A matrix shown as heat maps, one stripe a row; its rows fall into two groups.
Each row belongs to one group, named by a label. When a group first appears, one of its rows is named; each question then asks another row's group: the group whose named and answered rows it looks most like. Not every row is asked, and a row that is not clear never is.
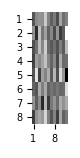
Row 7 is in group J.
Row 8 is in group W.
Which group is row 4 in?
W
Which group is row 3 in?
W
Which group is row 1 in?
W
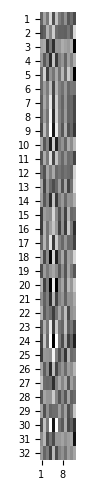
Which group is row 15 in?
W
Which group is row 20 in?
J
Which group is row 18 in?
J
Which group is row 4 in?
J
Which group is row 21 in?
J
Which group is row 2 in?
W
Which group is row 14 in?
J
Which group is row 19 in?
W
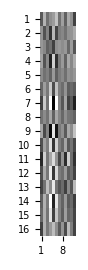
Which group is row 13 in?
W
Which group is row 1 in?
W
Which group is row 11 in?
W
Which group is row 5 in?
J
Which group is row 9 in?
J
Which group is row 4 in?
J
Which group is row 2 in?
J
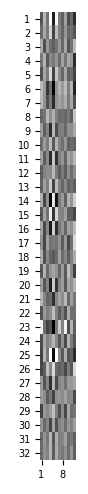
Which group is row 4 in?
W
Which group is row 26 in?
W
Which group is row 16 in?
J
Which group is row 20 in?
J
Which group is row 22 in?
W
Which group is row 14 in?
J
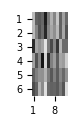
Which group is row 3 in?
W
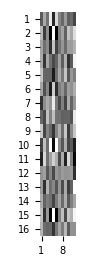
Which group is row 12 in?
W
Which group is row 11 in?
W
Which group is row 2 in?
J
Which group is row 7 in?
W
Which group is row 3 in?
J
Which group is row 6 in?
J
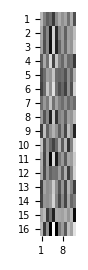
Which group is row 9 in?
W
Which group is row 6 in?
W
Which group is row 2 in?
J
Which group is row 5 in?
W
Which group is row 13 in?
W
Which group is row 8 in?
J
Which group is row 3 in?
J
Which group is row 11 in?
J
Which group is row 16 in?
J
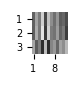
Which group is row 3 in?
J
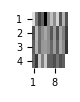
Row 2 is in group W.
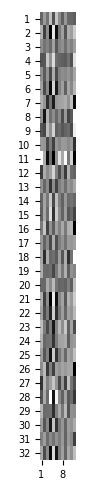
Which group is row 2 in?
J
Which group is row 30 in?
J
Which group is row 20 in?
W
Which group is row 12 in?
W
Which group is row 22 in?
J
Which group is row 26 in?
W
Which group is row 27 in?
W
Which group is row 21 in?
J
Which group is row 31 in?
W
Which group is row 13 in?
J
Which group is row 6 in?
J
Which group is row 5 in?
J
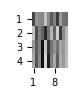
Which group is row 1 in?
W
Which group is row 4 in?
J
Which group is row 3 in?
J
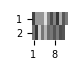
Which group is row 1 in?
W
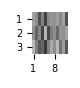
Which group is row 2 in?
J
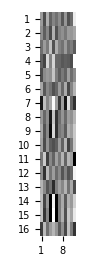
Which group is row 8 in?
J
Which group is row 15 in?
J
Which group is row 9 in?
J
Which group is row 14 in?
J
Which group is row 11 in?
W
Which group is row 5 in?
W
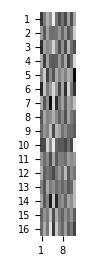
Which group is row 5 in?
W
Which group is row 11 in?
J
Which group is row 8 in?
W
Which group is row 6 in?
W
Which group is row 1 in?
W
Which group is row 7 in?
J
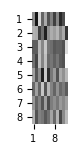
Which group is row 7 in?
J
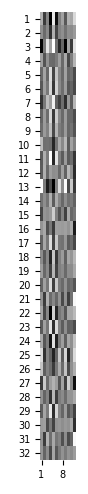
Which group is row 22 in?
J
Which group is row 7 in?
W
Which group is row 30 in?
W
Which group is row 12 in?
W
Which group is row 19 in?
J
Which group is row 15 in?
W
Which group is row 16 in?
W
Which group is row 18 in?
J
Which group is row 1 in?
J
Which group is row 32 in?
J
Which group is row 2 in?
J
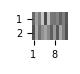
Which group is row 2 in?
W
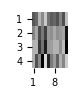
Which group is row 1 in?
W
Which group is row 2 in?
W
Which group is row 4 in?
J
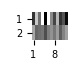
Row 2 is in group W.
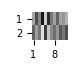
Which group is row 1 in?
J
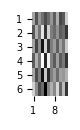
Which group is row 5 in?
J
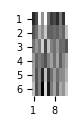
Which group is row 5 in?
J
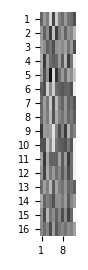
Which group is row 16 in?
J
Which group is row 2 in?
J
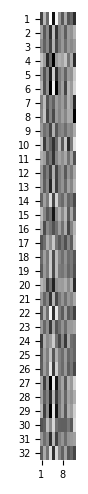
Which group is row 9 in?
J
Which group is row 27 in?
J
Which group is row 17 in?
W
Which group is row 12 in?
J
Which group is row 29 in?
J
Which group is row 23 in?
J
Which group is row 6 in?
J
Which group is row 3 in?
J
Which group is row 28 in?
J
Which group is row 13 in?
J
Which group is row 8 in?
W
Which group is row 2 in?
J
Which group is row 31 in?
J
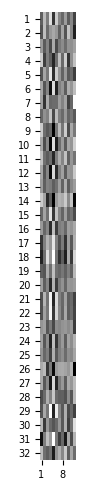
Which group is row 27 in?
J
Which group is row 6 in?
J
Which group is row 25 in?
J
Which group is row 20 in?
J
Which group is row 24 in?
J
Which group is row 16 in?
J
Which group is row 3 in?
J
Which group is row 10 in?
J
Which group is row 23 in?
W
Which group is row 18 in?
W
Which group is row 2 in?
W
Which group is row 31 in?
W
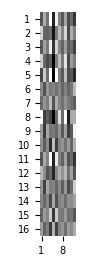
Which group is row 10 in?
J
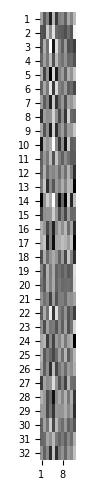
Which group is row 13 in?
W
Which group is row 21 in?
J
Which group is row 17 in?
W
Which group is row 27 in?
W
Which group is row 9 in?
J
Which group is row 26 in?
J
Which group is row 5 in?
J
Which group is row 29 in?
W
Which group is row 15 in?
W
